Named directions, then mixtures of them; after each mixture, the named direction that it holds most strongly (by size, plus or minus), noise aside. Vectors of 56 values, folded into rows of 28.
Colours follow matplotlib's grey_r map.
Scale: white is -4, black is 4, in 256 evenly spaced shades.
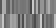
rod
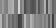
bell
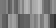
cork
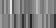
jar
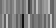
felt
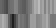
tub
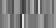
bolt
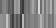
bolt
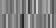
felt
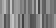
rod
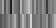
jar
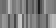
cork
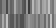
felt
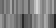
jar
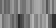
cork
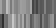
tub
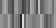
bolt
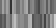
jar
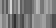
jar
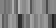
cork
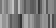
bell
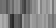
tub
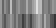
jar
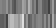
felt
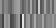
bolt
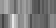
tub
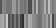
felt
